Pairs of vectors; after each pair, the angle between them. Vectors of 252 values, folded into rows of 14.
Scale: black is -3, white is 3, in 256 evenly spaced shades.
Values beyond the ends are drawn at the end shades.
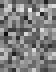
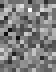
nearly parallel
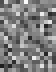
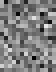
nearly opposite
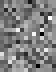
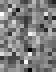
orthogonal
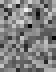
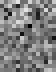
nearly parallel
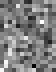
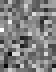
partly opposed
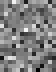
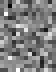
partly aligned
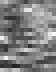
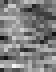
nearly opposite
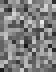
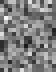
partly aligned
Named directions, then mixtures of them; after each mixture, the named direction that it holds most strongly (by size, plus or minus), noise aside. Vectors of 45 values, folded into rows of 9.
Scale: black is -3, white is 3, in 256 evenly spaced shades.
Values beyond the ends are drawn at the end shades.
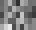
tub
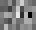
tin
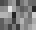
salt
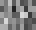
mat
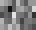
salt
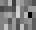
tin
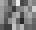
tub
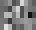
tin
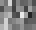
mat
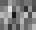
salt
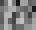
tub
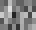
salt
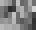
salt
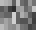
salt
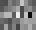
tin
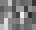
mat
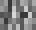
mat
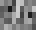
tin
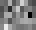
tin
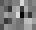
tin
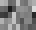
salt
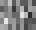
mat
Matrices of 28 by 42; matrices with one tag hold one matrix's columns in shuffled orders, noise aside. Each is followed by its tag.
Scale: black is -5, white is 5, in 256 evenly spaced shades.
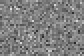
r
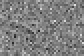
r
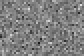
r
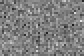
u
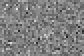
r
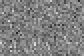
u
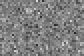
u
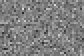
r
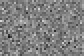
r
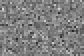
r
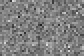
u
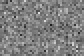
u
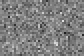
u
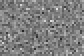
r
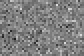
r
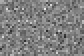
r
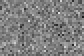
u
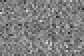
u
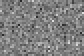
u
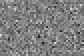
r
